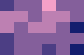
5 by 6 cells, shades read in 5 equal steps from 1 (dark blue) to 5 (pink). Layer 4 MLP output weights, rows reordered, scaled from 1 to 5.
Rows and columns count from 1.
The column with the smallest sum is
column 6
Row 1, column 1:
2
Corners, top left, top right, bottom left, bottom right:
2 3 2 1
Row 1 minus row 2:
-2 -1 0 1 -1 0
